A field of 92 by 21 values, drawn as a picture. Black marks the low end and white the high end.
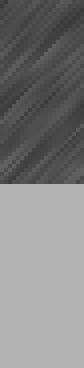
It is made of 2 by 1 panels. Panel 1,1: low, slanting up to the right, faint in contrast. Panel 2,1: high, flat.
